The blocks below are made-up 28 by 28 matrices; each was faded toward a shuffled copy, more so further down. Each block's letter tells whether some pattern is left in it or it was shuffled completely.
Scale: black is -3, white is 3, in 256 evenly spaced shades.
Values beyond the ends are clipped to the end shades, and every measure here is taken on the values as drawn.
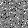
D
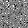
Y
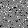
D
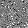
D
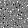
D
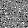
D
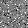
D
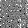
Y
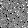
D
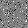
Y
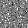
D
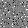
D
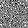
D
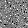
D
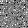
Y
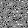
Y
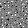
D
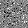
Y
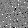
D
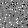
D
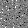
D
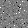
D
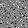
D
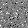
D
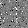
Y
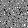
D
